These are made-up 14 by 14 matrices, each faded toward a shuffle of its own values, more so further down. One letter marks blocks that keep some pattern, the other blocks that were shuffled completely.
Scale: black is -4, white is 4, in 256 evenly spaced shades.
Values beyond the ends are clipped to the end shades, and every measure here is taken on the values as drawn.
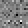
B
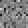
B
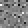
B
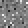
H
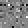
B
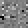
B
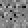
B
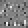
B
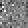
H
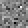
H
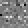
B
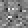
B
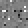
B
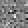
B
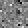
H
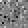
H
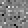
H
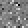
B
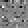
B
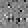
B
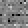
B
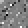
H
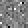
H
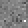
H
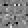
B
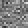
B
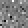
H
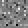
H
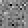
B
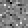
H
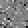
H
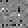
B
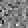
B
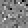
H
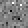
H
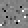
H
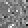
H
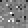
H
